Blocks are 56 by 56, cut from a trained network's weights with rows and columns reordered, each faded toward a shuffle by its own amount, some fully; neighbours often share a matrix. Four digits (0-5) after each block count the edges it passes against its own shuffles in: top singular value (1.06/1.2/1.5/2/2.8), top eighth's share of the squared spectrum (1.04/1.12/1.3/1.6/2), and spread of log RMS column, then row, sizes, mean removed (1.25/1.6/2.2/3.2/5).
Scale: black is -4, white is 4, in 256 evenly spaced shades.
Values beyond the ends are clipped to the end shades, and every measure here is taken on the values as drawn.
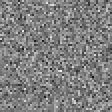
0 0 0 0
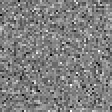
0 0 0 0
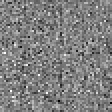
1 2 0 1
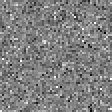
0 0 0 0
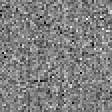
1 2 0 0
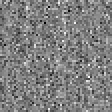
1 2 0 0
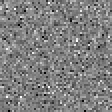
0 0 0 0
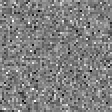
0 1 0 0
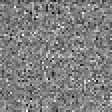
2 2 2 0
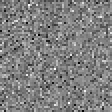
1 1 0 0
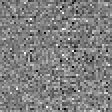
2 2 2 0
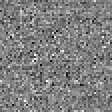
1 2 1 1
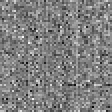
2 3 1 3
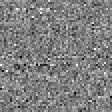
2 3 1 1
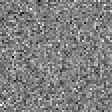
1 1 0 0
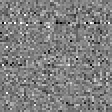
3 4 1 2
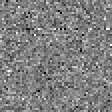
2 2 0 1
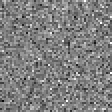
1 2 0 1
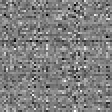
3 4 3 2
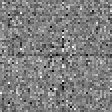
2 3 2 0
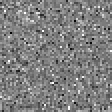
0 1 0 0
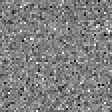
1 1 0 0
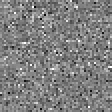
0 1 0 0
